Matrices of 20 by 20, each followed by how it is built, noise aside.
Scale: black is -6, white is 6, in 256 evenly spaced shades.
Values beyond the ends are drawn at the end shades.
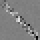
banded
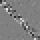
banded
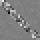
banded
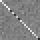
diagonal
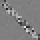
banded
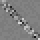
banded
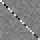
diagonal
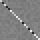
diagonal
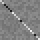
diagonal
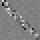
banded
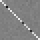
diagonal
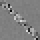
banded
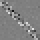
banded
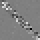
banded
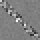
banded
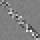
banded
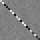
diagonal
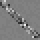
banded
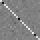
diagonal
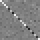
diagonal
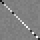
diagonal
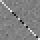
diagonal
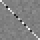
diagonal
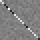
diagonal
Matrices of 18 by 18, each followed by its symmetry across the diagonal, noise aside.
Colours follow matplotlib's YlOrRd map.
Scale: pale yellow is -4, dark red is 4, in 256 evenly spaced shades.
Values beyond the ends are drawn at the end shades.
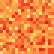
symmetric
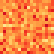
neither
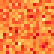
symmetric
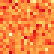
neither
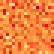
antisymmetric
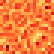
symmetric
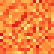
symmetric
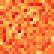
symmetric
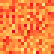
neither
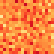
antisymmetric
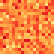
antisymmetric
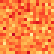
neither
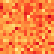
antisymmetric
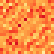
symmetric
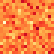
neither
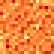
symmetric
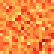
symmetric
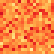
neither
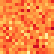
antisymmetric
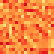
antisymmetric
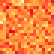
symmetric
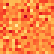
antisymmetric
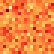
antisymmetric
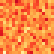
neither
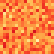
neither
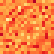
symmetric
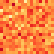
neither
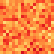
antisymmetric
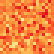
antisymmetric
